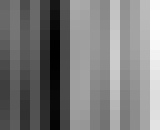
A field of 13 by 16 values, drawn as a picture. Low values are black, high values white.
The grain runs up and down. The field climbs toward the right. The values follow a bell shape.
